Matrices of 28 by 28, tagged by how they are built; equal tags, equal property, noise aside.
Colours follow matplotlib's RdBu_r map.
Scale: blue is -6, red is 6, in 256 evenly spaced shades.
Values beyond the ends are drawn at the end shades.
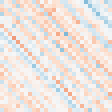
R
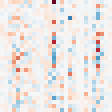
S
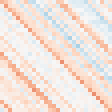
R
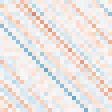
R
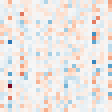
S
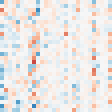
S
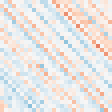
R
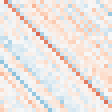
R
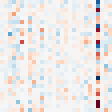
S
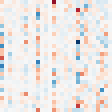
S
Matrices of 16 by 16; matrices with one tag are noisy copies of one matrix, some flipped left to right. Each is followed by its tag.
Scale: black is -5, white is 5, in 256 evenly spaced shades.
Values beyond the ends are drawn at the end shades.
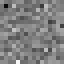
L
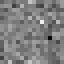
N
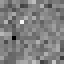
N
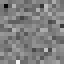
L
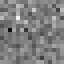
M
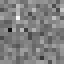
M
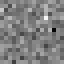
M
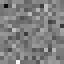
L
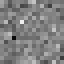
N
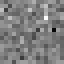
M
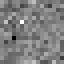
N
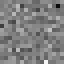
L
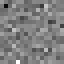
L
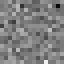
L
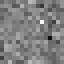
N
